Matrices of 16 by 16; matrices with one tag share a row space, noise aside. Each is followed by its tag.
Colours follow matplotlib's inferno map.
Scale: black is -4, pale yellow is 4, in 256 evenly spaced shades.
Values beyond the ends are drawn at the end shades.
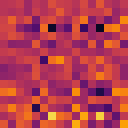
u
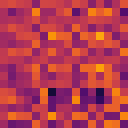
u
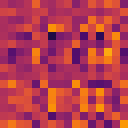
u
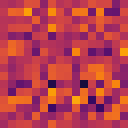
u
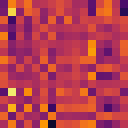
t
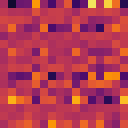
u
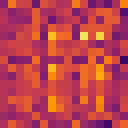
u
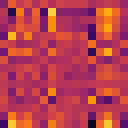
t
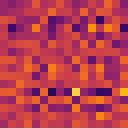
u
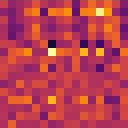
u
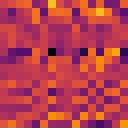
u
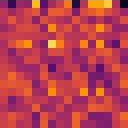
u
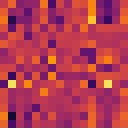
t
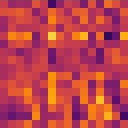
u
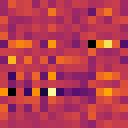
t
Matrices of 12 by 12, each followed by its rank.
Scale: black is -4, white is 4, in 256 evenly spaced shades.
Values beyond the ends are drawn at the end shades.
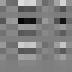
one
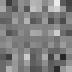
two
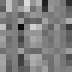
two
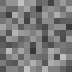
full rank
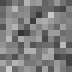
full rank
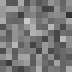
full rank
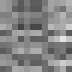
two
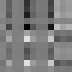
one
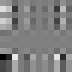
one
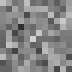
full rank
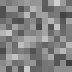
full rank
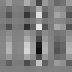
one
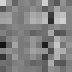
two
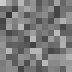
full rank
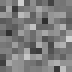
full rank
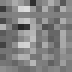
two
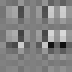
one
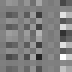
one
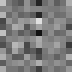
two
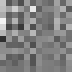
two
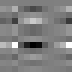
one
